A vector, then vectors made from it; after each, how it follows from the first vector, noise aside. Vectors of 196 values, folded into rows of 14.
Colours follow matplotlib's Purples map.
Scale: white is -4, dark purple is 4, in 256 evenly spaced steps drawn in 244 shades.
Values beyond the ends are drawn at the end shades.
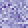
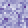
sign-scrambled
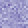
shrunk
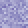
shrunk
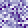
scaled up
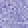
shrunk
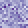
copied
